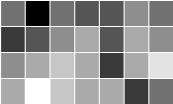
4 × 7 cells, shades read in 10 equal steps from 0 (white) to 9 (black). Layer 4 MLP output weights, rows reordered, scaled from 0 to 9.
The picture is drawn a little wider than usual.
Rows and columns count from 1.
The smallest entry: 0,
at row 4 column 2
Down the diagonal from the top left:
5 6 2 3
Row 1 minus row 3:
1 6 3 3 -1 1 4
